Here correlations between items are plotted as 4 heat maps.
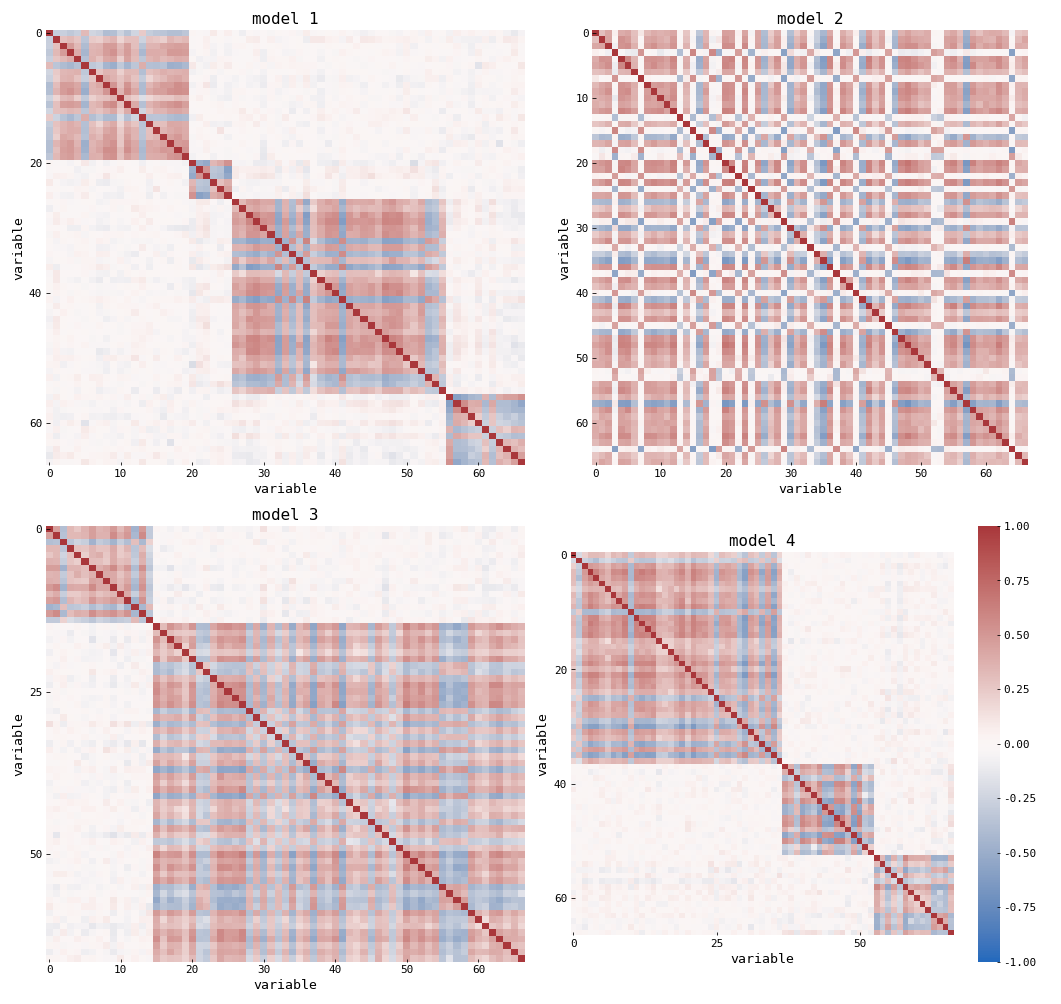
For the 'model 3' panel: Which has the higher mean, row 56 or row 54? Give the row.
54
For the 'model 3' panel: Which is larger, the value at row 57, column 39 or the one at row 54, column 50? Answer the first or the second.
the second
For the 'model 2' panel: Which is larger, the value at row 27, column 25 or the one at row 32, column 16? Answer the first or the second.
the first
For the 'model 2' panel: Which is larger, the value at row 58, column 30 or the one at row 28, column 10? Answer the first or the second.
the second
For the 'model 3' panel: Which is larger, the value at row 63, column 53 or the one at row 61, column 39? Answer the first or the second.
the first
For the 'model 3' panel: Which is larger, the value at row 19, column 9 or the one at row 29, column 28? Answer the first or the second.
the first
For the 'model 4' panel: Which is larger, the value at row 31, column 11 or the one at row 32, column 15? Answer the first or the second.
the first
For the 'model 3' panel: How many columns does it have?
67
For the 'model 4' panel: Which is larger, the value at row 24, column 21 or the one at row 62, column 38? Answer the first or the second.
the first
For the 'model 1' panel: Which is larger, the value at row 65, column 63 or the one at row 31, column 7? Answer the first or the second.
the first
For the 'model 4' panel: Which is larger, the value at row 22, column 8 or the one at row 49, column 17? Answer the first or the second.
the first
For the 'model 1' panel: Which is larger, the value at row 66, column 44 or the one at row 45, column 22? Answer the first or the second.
the second
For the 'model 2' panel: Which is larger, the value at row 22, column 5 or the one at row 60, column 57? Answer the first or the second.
the first
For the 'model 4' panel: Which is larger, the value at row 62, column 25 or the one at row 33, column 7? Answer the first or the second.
the first
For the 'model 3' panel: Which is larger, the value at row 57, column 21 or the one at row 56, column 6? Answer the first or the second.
the first
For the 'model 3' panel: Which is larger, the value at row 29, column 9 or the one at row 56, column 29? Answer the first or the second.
the first
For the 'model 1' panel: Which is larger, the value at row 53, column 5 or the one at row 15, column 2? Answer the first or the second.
the second
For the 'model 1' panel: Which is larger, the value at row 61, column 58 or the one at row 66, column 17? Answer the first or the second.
the second
